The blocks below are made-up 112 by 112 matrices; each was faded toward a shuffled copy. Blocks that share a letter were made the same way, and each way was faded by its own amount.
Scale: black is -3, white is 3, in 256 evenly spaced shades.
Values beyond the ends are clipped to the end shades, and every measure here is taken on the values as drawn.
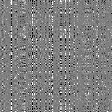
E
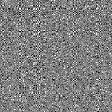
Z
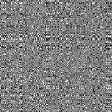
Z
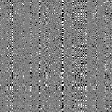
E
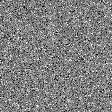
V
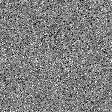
V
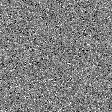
V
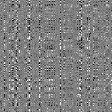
E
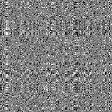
Z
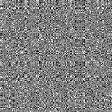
Z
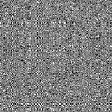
Z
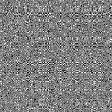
Z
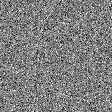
V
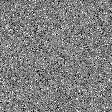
V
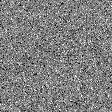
V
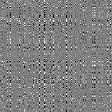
E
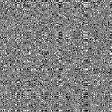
Z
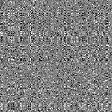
Z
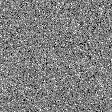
V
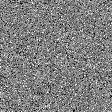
V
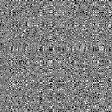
Z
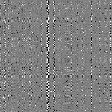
E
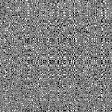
Z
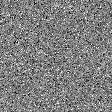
V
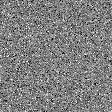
V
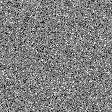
V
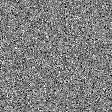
V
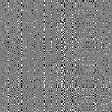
E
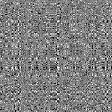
Z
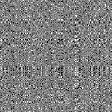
Z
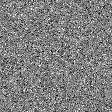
V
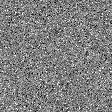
V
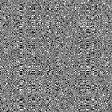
Z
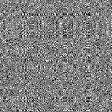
Z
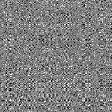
Z
